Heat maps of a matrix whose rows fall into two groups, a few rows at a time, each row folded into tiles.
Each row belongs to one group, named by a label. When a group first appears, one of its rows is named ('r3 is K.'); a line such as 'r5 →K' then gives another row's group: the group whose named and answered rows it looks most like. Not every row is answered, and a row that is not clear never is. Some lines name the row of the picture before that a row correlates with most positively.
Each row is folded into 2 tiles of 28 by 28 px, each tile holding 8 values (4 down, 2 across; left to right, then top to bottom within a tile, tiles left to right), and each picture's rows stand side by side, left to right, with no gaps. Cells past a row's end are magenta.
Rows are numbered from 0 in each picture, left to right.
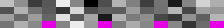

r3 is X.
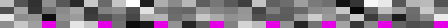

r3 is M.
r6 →X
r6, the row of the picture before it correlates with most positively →3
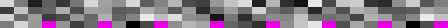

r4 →M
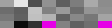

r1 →X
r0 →M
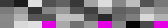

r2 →M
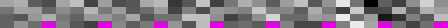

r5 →M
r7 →X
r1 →M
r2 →X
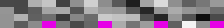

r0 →X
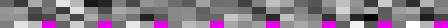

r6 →M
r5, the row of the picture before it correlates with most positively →2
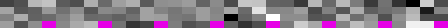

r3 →M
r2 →M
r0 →X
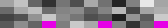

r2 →X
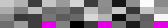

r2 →X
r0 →M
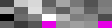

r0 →X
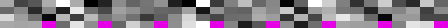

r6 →X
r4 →M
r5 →X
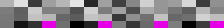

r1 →M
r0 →M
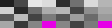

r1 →X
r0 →X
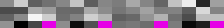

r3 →M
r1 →M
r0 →M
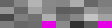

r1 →M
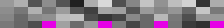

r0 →M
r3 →M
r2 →X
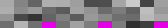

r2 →M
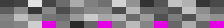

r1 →M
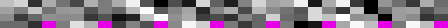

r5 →M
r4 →X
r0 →M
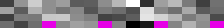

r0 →X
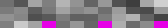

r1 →M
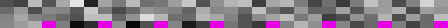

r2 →M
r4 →M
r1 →M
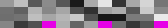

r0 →M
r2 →X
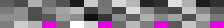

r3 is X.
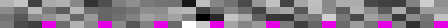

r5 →X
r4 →X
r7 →X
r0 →M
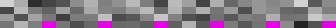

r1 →X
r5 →M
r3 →M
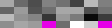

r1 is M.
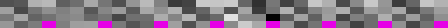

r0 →X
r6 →X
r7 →X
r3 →X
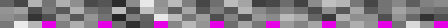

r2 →X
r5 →X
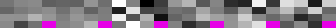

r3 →M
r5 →M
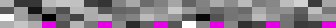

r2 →M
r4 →M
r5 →M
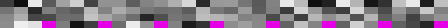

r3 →M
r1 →M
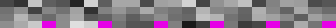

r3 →M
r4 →M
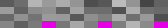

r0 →X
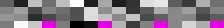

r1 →M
